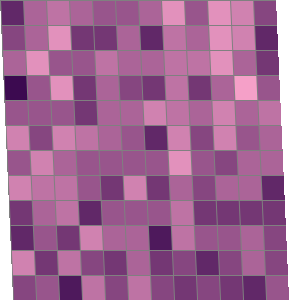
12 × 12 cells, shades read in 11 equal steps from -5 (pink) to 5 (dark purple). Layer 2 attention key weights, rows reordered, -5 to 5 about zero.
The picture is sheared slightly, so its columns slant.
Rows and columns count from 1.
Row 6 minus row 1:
-6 2 -1 -1 -1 0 4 1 1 1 3 -2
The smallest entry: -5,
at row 4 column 11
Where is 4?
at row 10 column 7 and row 12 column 3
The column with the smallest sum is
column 8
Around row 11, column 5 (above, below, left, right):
-1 1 1 -1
